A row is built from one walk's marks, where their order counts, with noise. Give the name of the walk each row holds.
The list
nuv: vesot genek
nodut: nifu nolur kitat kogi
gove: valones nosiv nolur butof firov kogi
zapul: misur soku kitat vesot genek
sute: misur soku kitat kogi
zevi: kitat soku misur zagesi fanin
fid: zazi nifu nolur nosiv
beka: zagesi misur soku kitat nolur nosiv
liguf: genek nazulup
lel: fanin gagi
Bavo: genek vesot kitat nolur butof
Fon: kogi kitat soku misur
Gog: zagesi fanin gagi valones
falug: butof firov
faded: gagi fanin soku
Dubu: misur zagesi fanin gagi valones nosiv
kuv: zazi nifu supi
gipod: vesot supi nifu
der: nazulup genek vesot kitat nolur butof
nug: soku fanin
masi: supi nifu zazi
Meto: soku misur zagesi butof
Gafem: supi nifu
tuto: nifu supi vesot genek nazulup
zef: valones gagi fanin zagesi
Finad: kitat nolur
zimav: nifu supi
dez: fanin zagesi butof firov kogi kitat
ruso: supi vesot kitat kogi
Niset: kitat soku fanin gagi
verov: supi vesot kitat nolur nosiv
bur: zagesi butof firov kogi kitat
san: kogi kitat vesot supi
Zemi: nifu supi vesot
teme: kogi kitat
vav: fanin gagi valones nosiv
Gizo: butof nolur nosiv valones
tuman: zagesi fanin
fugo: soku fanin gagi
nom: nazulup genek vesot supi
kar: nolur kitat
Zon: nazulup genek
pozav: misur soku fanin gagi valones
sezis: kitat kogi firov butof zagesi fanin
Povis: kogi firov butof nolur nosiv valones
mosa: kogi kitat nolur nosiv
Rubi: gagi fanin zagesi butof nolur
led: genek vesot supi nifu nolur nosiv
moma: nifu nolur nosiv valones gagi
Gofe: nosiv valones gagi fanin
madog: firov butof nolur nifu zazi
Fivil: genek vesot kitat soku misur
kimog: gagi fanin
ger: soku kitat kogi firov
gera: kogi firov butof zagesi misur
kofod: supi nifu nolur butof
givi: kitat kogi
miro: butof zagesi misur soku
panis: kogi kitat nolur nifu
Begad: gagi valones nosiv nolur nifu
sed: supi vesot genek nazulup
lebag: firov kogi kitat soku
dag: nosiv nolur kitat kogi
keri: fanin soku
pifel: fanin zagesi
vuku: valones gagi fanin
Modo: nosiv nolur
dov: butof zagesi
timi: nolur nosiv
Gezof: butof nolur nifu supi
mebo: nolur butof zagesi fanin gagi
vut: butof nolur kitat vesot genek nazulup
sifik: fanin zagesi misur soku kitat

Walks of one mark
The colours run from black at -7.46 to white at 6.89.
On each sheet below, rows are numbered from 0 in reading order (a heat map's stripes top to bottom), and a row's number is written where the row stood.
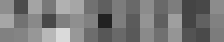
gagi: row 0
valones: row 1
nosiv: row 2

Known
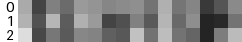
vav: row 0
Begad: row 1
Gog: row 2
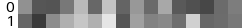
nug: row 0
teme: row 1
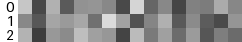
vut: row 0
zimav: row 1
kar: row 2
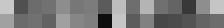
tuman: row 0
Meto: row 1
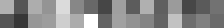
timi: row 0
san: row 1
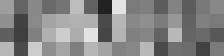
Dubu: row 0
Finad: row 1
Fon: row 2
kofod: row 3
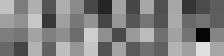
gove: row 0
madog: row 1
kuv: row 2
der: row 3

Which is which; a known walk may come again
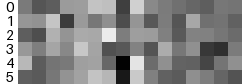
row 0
zevi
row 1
madog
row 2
ruso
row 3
Gofe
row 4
beka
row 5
sute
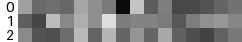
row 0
Meto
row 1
sed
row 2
nug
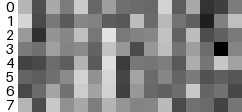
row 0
moma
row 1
Gog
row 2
nodut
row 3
kuv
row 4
nuv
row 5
ger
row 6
lebag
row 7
kofod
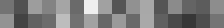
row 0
Zemi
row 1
fugo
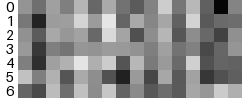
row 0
fid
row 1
panis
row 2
zimav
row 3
lel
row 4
mosa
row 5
gove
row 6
nom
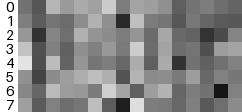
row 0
verov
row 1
pozav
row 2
faded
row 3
dez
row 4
Gezof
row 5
Finad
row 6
masi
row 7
Dubu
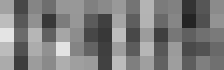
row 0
vav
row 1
zef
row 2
Gizo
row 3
timi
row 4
kar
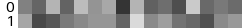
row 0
gera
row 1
sifik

